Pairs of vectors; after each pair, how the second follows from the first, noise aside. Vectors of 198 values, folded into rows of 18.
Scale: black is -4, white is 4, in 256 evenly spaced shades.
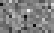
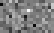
copied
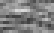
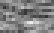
reversed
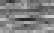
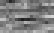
copied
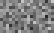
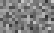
copied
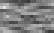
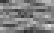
reversed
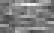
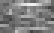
copied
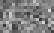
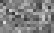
reversed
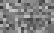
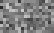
copied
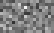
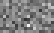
reversed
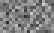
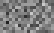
copied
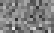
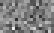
copied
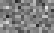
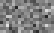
reversed
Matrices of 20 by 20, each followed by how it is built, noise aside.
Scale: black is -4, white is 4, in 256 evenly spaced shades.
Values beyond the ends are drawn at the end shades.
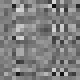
low rank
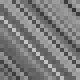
Toeplitz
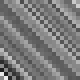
Toeplitz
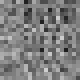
low rank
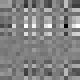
low rank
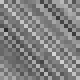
Toeplitz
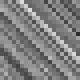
Toeplitz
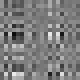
low rank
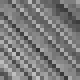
Toeplitz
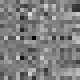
low rank
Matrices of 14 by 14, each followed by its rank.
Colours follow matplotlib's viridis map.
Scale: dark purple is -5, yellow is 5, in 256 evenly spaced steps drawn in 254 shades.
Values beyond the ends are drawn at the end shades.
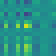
one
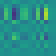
one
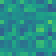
two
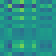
one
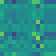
two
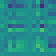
two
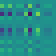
one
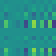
one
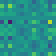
two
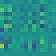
two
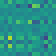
two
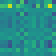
two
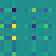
one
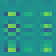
one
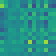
two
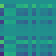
one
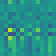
two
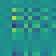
one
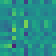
two
